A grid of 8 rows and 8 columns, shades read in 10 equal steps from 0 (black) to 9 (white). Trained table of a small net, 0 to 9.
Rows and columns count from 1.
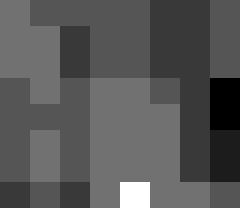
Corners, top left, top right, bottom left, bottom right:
4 3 2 3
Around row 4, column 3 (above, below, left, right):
2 3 4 4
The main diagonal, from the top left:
4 4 2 4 4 4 2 3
